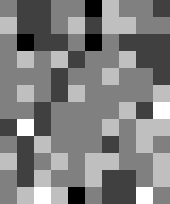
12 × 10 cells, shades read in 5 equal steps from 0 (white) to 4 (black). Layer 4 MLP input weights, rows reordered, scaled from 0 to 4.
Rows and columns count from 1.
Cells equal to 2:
55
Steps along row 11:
up down up same down up same down down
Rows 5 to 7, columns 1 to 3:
2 2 2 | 2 1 2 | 2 2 3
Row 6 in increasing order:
1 1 1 2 2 2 2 2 2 3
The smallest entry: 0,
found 4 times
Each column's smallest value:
1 0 0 1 1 1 1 1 0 0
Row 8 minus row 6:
1 -1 1 -1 1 0 -1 0 -1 0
